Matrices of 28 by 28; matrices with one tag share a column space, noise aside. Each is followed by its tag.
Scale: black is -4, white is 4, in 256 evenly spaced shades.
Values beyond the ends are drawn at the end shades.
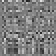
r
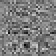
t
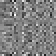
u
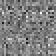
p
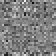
u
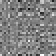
u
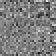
u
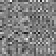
r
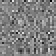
r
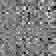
p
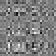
t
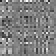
r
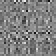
r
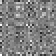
u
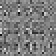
t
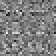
t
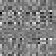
p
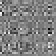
t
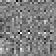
r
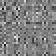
p
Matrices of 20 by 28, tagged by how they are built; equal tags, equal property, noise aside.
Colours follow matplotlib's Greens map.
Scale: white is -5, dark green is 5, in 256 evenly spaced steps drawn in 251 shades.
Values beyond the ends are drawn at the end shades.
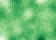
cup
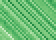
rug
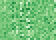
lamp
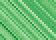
rug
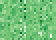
lamp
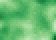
cup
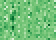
lamp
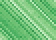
rug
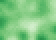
cup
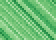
rug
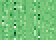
lamp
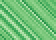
rug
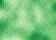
cup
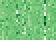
lamp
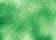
cup
